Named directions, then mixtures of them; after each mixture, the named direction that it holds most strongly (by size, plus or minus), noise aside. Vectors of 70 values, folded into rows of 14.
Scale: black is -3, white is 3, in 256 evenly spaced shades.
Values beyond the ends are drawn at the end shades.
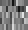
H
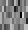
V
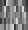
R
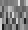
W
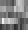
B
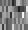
H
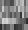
B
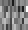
H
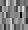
V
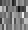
H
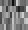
H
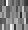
R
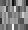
H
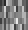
R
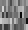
V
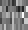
H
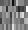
H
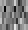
R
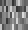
H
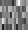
W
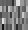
H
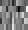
H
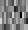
V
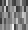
R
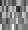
H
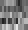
B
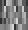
R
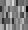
H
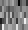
W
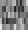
B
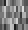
R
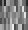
R
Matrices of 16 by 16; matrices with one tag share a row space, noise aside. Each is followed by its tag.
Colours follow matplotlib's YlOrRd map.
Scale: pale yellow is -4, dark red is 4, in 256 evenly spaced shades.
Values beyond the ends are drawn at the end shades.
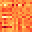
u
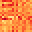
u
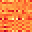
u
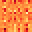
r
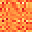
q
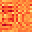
u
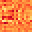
u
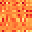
q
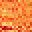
u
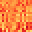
q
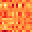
u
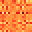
q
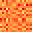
q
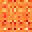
r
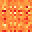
r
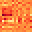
u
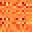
q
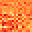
u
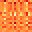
r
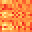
u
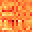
u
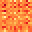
r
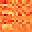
u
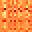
r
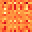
r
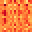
r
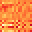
u
